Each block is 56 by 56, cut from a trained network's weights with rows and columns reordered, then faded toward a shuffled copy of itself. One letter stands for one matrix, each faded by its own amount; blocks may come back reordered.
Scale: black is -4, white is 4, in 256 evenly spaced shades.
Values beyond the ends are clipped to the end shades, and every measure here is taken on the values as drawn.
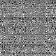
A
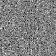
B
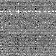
A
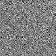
B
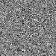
B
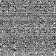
A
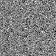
B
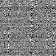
A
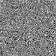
B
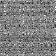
A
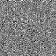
B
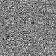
B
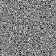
B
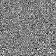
B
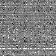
A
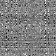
A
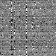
A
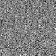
B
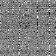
A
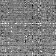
A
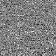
B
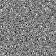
B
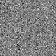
B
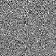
B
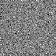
B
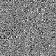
B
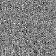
B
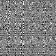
A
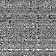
A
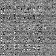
A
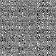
A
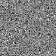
B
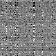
A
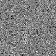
B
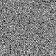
B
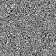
B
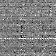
A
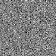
B
